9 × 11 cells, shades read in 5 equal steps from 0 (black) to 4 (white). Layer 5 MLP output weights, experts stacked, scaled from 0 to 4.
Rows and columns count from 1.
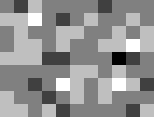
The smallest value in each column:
2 1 1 1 1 2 2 1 0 1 1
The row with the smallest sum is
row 5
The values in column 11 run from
1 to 3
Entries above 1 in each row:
9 10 11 11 7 11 9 10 9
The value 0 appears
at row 5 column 9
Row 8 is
3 2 2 1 2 3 2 3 2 2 2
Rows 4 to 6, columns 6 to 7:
2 2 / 2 2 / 3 3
